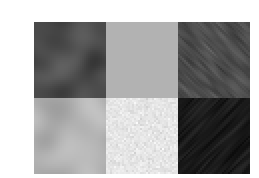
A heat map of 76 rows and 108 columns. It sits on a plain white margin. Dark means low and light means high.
It is made of 2 by 3 panels. Panel 1,1: low, smooth, faint in contrast. Panel 1,2: high, flat. Panel 1,3: low, slanting down to the right, faint in contrast. Panel 2,1: high, smooth, faint in contrast. Panel 2,2: very high, fine-grained, faint in contrast. Panel 2,3: very low, slanting up to the right, faint in contrast.
